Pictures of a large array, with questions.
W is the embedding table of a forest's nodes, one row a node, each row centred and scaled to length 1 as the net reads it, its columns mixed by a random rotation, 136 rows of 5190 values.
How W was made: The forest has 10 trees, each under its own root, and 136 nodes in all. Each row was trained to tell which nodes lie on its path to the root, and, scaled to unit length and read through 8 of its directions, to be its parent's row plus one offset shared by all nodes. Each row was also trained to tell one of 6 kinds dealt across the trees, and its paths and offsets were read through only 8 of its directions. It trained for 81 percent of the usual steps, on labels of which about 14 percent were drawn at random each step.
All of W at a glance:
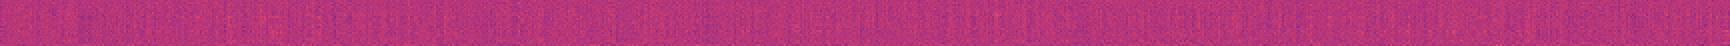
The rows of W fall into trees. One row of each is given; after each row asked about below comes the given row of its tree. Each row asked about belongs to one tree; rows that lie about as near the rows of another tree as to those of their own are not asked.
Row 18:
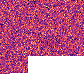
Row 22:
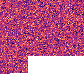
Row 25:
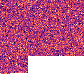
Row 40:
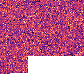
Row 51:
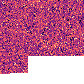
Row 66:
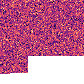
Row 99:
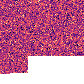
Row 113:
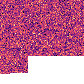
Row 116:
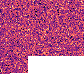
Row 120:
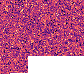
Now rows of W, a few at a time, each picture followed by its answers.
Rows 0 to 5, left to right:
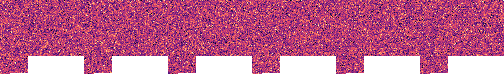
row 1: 66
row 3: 22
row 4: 116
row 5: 18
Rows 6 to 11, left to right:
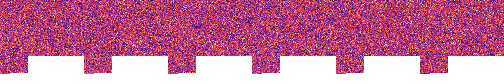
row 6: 25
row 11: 18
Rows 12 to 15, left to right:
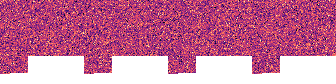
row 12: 22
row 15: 25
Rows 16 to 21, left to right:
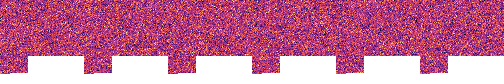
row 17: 40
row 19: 51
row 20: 51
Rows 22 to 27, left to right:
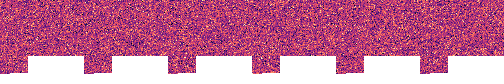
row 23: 18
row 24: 25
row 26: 116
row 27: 40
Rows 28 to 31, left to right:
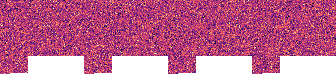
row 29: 120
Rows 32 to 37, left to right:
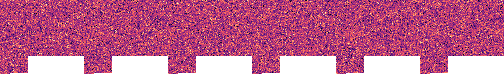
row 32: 120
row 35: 22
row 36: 25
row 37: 66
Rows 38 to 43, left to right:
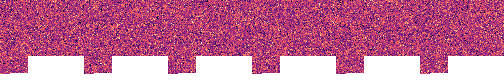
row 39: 116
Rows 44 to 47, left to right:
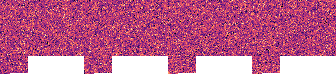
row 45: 116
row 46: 66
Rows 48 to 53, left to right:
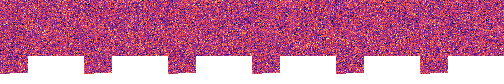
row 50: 66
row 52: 66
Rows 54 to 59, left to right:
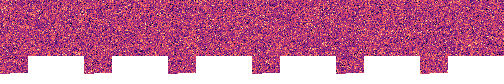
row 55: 66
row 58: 116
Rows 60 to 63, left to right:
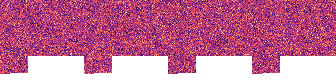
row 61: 51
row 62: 18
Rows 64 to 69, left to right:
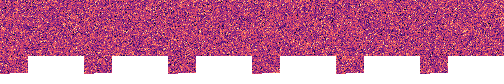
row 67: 51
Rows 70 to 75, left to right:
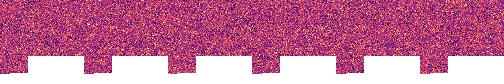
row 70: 18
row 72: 51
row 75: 120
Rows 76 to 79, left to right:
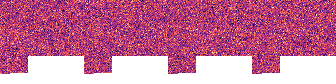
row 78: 116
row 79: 18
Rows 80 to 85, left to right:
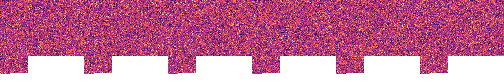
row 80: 25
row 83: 99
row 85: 22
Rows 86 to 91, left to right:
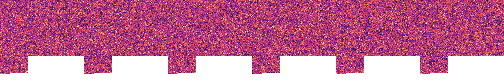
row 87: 66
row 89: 116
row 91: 25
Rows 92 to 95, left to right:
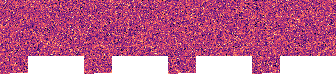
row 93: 120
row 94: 25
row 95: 25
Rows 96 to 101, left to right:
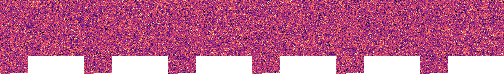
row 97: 66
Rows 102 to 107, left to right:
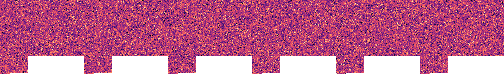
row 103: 51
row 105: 22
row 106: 66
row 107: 22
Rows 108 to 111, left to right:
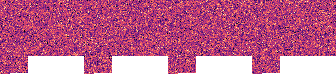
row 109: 25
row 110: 66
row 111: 99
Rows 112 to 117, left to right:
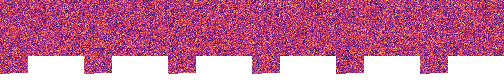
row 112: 22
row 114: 66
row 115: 120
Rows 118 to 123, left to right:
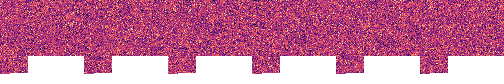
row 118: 22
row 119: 116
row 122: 18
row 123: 116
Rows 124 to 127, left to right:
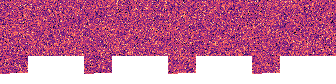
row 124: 25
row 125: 116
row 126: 51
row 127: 51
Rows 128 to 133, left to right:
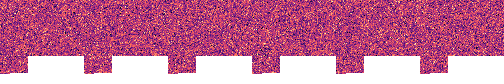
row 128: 18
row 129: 51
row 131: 25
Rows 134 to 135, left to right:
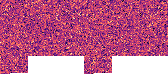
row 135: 22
